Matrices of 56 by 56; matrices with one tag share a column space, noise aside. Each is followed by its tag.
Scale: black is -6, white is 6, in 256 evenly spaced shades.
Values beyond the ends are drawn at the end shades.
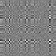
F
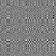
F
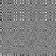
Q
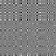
Q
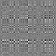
F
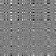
Q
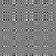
Q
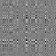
F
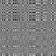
Q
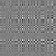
F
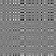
Q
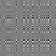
F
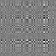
F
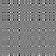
Q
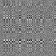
F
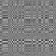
F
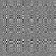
F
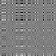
Q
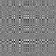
F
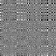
Q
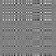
Q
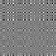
Q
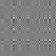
F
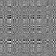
F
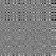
Q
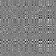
F
